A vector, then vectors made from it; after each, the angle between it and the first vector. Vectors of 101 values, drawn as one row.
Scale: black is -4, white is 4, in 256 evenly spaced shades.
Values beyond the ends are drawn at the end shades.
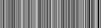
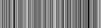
orthogonal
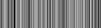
partly aligned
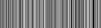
orthogonal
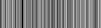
partly opposed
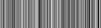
nearly parallel
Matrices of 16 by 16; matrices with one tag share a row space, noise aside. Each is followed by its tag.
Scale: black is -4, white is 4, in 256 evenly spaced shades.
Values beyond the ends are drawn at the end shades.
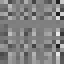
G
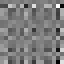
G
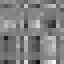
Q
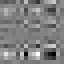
Q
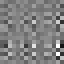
G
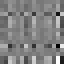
G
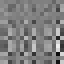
G
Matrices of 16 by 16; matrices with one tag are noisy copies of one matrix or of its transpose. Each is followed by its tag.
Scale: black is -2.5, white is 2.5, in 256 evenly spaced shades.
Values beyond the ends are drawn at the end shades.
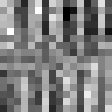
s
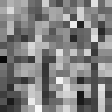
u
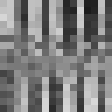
s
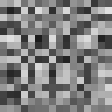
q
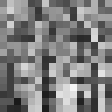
u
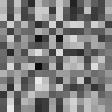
q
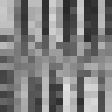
s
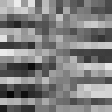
s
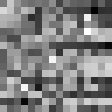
u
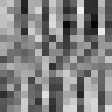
s
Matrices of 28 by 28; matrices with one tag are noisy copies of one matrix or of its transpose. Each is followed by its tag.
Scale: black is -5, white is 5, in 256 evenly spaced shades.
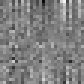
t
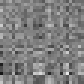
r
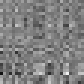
r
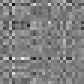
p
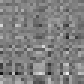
r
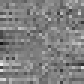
t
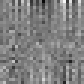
t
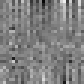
t
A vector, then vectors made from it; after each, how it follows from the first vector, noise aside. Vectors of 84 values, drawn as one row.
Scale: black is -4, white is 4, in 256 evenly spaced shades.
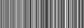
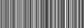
copied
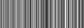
copied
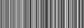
copied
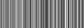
copied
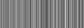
shrunk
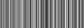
copied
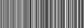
copied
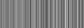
shrunk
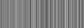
shrunk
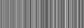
shrunk
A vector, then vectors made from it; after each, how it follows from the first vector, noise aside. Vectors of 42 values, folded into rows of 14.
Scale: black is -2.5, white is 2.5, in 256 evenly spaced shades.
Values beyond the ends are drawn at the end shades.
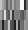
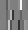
partly zeroed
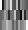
wrapped around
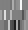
partly zeroed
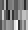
wrapped around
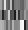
wrapped around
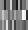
wrapped around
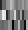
wrapped around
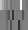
partly zeroed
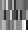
wrapped around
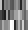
wrapped around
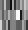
wrapped around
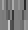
partly zeroed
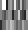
wrapped around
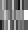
wrapped around
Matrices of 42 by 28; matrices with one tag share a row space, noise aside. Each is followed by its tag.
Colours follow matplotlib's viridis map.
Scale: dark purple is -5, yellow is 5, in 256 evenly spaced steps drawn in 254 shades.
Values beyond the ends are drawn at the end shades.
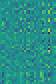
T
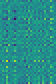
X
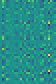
T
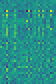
X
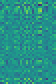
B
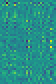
X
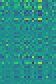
B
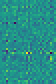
X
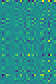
T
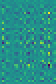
T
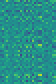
B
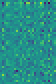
T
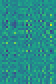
X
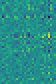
T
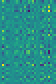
T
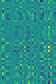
T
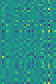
T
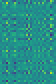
X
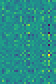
T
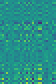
B
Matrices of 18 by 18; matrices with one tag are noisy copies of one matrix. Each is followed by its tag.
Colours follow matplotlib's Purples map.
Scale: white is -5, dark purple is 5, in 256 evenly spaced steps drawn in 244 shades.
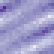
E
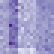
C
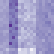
C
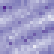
E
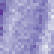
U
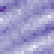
E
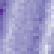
U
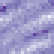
E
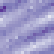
E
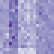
C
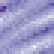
E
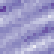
E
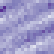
E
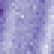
U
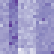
C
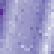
U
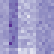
C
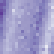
U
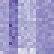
C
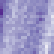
U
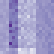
C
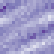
E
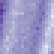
U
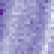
U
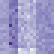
C
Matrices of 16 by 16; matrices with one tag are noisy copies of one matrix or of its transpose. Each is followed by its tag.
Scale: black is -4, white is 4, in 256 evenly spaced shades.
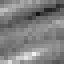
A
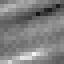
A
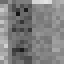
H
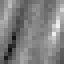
A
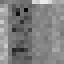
H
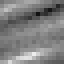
A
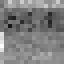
H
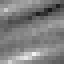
A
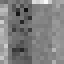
H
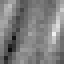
A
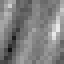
A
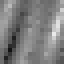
A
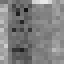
H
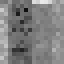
H
